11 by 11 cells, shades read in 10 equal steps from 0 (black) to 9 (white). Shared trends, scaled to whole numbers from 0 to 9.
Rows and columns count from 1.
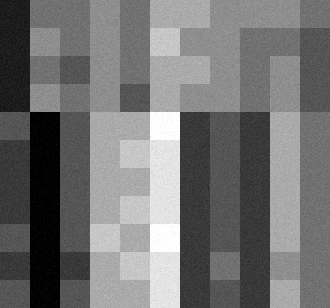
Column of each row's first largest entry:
6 6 6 6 6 6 6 6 6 6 6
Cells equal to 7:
5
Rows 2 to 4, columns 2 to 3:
5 4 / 4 3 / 5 4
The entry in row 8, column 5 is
7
